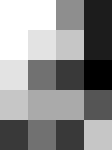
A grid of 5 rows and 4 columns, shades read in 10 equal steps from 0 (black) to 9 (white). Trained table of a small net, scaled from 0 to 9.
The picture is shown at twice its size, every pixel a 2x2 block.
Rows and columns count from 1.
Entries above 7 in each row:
2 2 1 0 0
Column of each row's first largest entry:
1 1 1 1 4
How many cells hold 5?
1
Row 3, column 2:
4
